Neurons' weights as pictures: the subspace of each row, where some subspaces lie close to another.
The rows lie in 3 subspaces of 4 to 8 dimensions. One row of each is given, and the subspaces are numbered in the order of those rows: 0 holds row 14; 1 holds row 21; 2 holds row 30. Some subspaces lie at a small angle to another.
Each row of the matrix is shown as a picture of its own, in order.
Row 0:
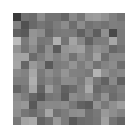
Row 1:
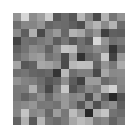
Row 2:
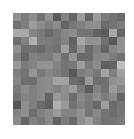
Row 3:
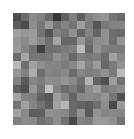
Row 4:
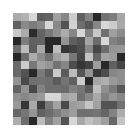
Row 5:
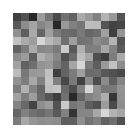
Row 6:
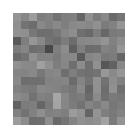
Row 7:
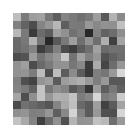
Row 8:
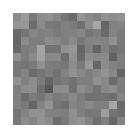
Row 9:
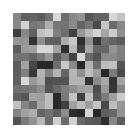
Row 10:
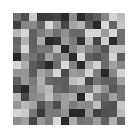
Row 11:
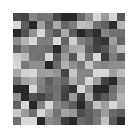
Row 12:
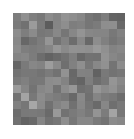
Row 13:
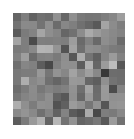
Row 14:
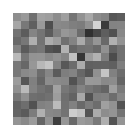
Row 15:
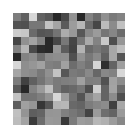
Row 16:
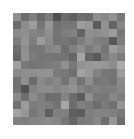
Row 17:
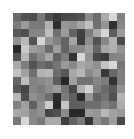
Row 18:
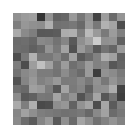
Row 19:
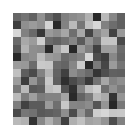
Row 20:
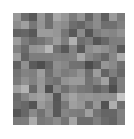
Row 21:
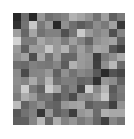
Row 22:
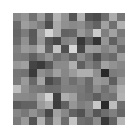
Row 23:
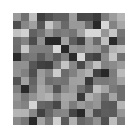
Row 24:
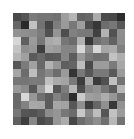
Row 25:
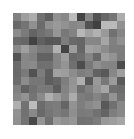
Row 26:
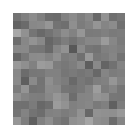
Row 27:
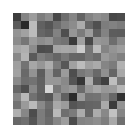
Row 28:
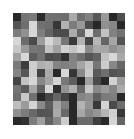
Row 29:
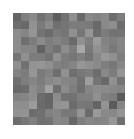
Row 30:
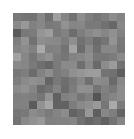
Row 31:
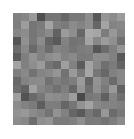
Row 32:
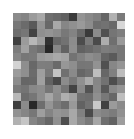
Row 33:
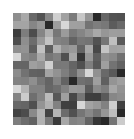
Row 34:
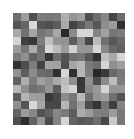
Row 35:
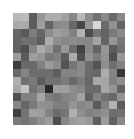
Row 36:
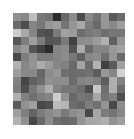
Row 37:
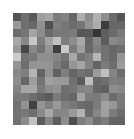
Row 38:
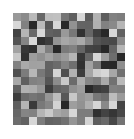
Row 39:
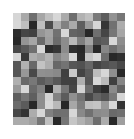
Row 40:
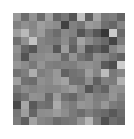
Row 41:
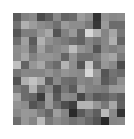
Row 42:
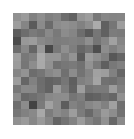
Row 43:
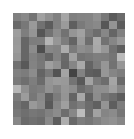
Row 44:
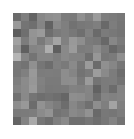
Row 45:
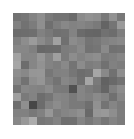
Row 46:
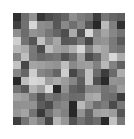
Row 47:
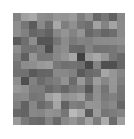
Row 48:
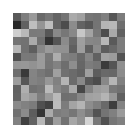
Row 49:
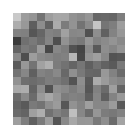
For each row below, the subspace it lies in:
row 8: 2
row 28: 2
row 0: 1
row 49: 0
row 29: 2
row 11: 1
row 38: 1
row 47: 1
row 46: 2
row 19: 1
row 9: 0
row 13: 1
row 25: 1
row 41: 2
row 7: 2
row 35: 2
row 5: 1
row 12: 2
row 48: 1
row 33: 2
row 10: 0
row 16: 1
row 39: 0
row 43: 1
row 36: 0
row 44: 1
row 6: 0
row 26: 1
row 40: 1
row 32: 2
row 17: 1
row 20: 2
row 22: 2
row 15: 0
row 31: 2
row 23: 0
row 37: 1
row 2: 1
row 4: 1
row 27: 2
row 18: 2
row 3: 0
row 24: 2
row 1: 2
